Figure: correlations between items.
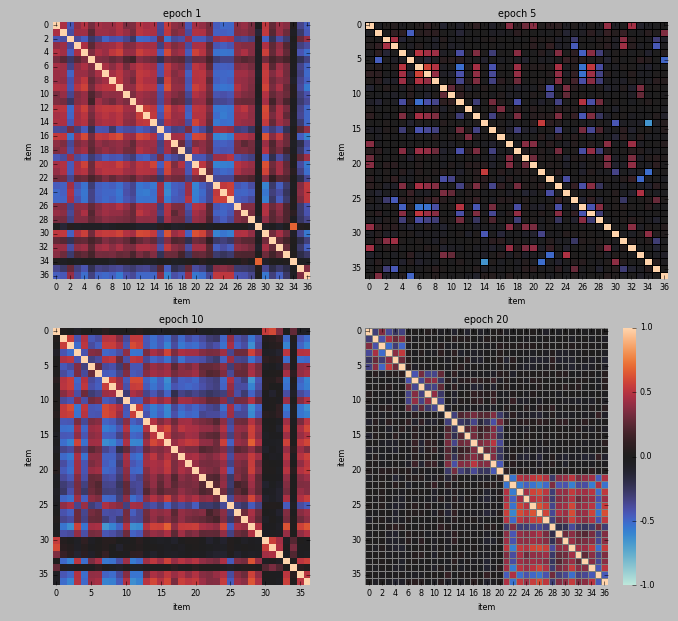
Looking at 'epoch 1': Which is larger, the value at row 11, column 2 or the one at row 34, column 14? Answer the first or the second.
the second
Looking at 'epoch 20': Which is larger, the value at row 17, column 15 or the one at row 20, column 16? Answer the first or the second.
the first
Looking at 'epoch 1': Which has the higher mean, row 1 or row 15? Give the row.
1
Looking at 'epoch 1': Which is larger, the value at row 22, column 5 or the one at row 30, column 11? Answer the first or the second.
the second
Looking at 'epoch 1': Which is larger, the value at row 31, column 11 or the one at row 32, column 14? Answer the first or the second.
the second
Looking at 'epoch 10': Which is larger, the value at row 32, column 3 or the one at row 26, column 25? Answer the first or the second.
the first
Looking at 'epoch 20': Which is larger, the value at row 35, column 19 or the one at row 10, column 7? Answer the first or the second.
the second
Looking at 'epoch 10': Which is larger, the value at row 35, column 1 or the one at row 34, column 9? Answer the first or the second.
the second
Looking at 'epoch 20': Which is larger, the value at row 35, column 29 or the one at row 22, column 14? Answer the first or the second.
the second
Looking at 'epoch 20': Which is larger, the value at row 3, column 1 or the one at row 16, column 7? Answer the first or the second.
the first
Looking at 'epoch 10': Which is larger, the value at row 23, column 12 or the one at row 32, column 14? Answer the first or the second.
the second
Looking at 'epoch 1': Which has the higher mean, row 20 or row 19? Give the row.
20
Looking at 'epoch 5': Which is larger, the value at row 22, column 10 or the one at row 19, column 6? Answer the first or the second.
the second
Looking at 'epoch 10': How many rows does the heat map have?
37
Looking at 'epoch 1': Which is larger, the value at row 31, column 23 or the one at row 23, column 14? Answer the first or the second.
the first
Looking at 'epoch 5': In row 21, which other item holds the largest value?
14
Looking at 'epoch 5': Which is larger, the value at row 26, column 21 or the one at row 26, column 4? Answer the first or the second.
the first
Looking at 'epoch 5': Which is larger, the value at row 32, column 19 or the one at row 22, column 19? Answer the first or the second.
the first
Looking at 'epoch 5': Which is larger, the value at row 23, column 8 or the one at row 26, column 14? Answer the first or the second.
the first
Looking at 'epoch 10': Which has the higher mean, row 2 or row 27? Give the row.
27
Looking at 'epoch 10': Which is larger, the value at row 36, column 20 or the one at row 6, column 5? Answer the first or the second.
the first
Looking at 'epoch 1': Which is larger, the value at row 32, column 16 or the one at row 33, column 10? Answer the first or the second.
the first
